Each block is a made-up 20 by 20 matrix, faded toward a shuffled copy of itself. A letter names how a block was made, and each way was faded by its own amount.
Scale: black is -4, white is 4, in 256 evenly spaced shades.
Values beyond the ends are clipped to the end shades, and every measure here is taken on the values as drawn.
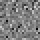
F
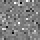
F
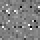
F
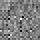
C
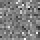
F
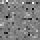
F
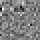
C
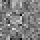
C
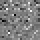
F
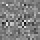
C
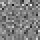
C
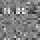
C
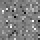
F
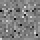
F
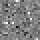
F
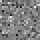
F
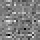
C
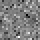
F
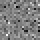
F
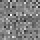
C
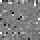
F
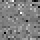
F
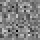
C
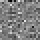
C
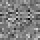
C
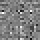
C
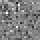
F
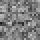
C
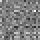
C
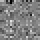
C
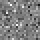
F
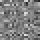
C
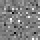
F
